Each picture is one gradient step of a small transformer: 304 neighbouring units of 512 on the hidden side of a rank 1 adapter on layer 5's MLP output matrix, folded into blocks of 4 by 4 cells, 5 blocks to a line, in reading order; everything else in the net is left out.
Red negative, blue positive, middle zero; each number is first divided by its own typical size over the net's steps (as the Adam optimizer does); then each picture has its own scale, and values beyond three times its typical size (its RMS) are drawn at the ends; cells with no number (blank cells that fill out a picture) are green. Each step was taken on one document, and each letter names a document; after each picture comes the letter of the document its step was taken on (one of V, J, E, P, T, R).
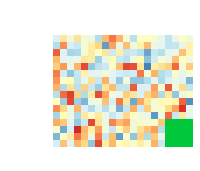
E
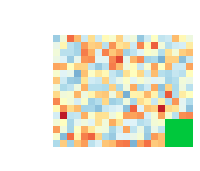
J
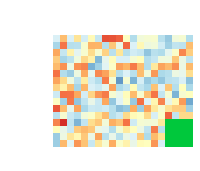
E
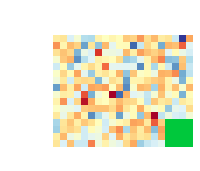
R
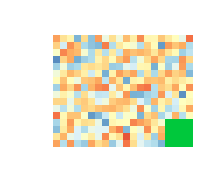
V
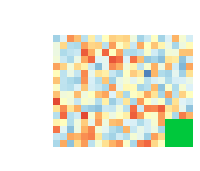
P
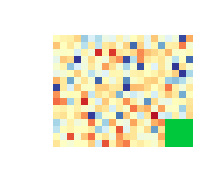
R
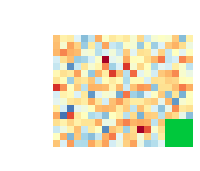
V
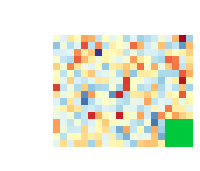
V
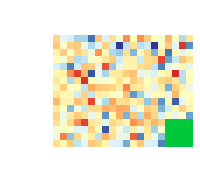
J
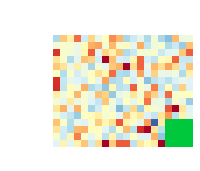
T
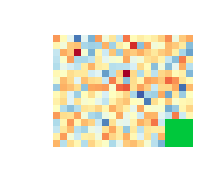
V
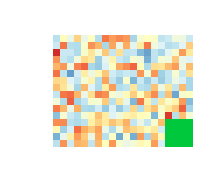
E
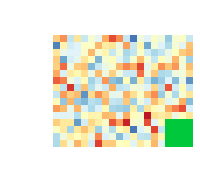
E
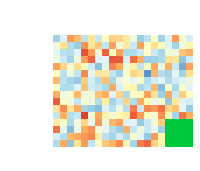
P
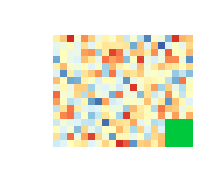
V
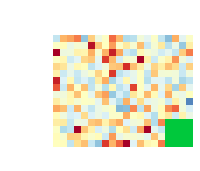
T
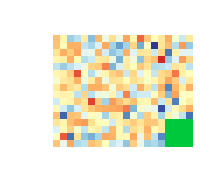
J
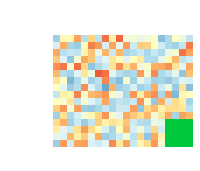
E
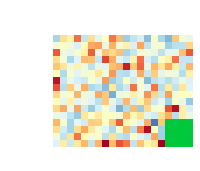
T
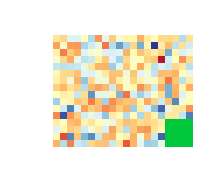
J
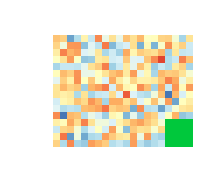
J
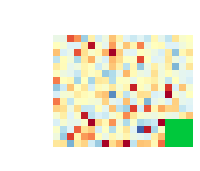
T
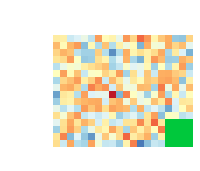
V
